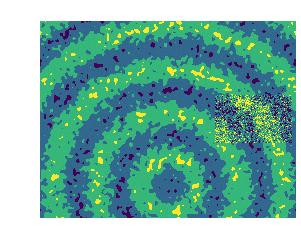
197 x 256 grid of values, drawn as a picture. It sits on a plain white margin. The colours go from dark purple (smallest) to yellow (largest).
Overall the values sit about 50% of the way up the scale. The middle right is the roughest part. An odd patch, rougher than its surroundings, sits in the middle right. Rings spread out from the bottom middle.
